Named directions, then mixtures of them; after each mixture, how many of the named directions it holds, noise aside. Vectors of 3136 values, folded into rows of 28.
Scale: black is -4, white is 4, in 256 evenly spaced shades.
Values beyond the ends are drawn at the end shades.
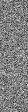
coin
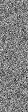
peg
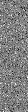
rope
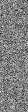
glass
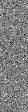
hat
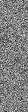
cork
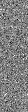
one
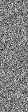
one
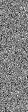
two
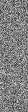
two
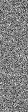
two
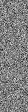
three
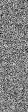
one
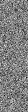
two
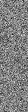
one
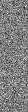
three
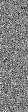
two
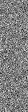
two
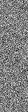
three
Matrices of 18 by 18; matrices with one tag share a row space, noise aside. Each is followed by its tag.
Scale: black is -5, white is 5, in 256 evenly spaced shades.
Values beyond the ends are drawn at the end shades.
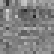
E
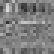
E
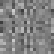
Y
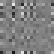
Y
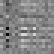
E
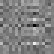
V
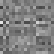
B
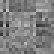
B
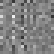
Y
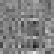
V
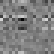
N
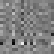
Y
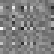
Y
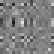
Y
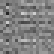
E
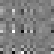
Y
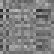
B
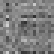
E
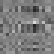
V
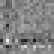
E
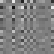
Y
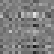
V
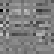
B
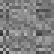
B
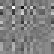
Y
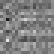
E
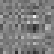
V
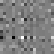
Y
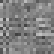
B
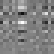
N
